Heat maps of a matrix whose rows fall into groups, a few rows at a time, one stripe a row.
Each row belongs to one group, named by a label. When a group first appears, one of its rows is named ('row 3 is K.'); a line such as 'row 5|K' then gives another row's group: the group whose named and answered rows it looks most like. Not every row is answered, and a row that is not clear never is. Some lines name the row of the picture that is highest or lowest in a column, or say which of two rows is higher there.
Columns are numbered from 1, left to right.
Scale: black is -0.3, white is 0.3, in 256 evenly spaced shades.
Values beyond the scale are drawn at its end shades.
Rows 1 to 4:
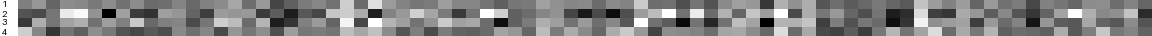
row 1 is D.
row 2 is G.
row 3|D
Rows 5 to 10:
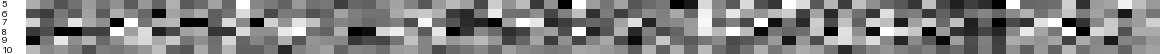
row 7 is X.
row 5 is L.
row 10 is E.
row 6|G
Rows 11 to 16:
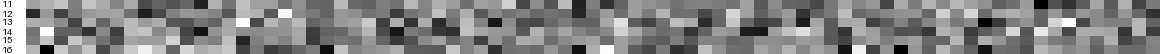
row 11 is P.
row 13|X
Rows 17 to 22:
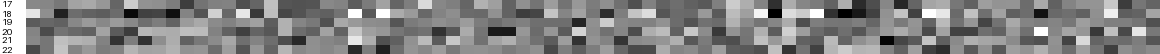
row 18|D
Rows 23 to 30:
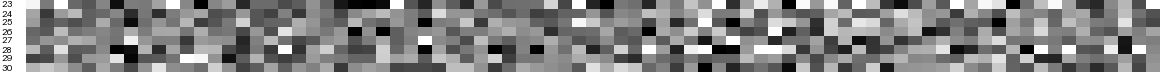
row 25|L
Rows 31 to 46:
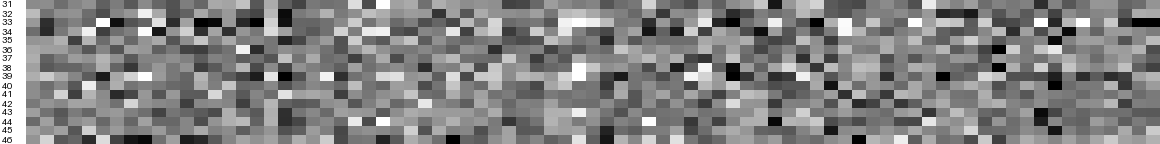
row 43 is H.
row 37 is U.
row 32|E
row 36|X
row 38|L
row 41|P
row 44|D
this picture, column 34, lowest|36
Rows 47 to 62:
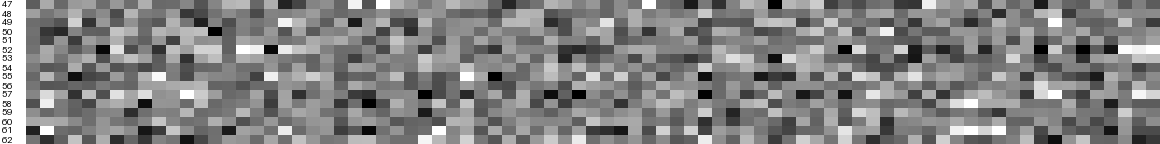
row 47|D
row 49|U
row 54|H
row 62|H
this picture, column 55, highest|53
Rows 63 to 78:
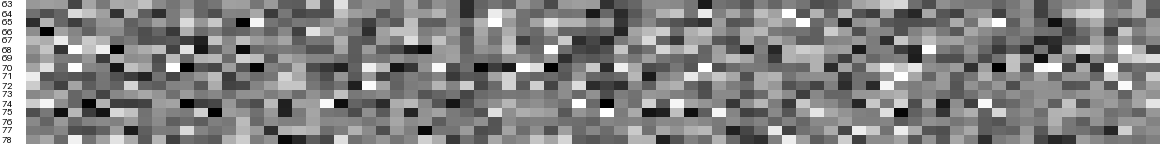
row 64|G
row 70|X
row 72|U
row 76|X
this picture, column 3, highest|67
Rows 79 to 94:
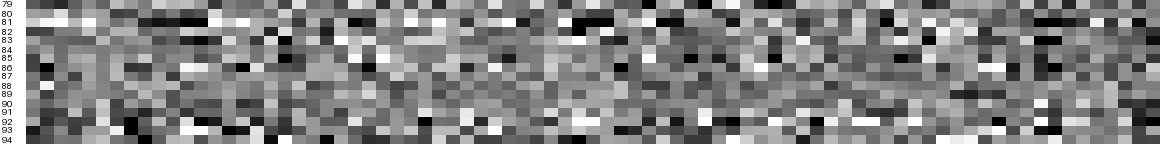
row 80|P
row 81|P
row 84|D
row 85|D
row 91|H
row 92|L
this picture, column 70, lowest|92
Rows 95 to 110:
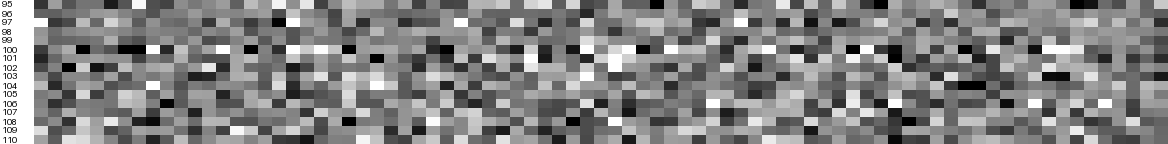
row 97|U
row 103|H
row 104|E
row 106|G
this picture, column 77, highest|106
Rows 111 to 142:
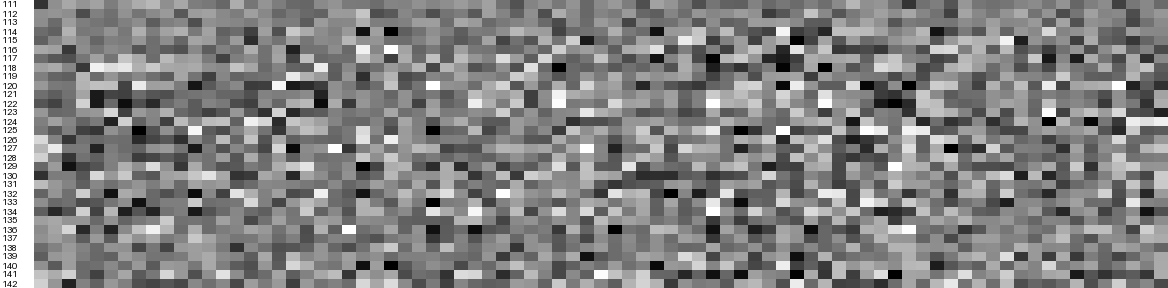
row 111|D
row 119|U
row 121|H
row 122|H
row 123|L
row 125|L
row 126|D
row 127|E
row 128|D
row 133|L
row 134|H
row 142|D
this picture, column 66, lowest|127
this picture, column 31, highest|141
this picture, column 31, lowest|129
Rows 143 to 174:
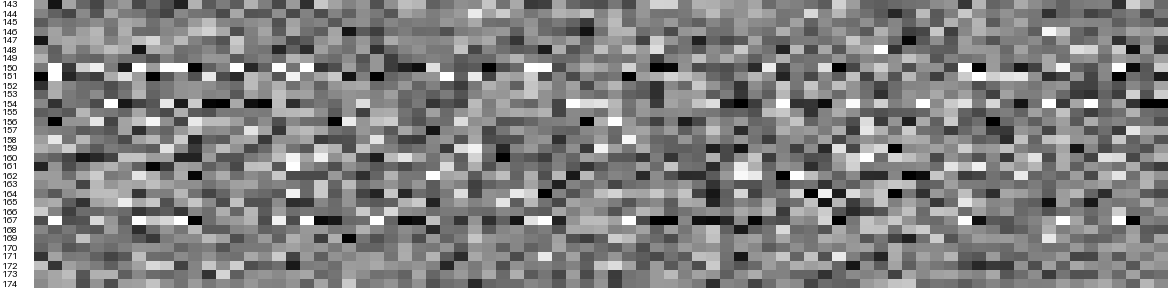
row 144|H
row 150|X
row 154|L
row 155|U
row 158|X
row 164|U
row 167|X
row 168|L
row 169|H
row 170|G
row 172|E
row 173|P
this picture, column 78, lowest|151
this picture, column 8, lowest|148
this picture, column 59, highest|154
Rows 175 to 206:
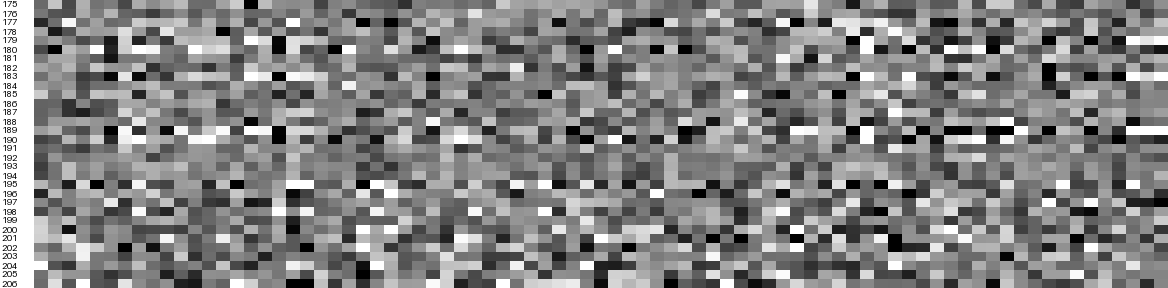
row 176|H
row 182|P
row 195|U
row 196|D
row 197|L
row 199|E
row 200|D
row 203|X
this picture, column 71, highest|189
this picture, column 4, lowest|187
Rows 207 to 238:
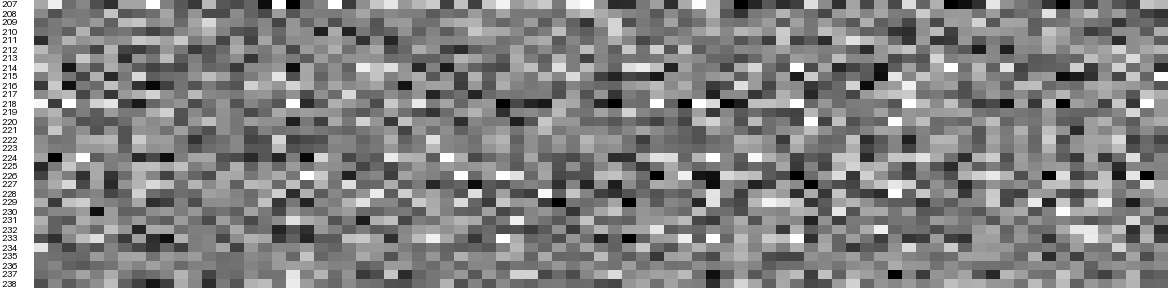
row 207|E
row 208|L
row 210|H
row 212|E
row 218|P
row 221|X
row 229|G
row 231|U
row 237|U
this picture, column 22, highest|207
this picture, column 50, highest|226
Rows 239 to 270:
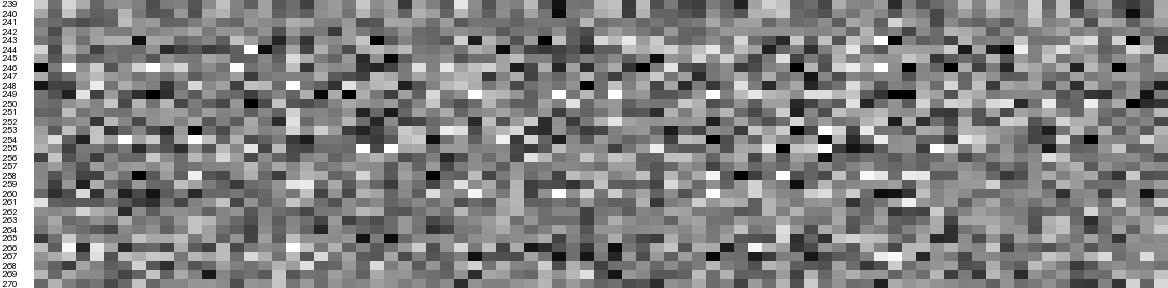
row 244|X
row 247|U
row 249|H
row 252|U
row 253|P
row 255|D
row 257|X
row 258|L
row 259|P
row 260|H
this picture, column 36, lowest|266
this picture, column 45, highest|255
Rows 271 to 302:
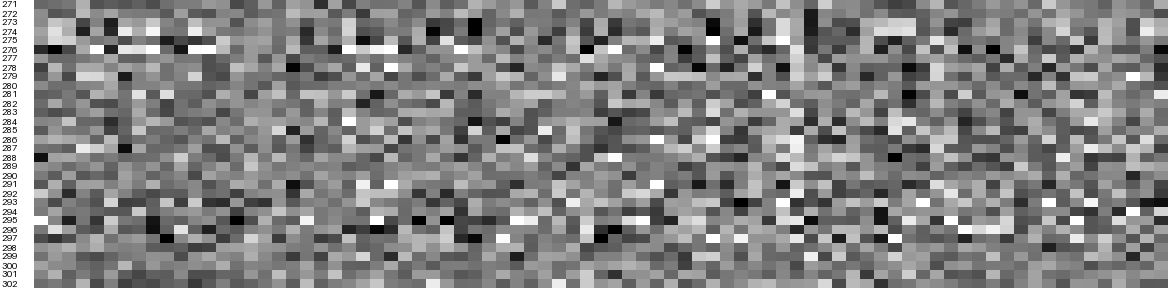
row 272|U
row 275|P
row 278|D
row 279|G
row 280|L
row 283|G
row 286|P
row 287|G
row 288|U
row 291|D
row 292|D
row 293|L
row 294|U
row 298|P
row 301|E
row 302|H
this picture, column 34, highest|297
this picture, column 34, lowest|286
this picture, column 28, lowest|295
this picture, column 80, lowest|293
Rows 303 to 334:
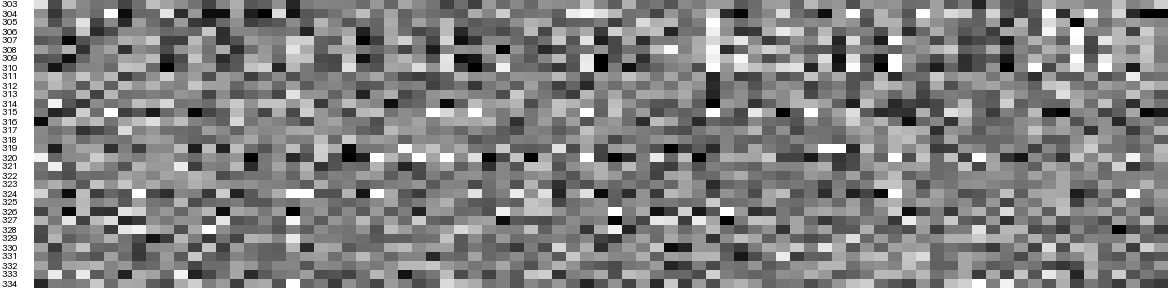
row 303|E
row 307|G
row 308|P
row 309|G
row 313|U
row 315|H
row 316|D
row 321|X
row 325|X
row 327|P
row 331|L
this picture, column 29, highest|315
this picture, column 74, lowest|315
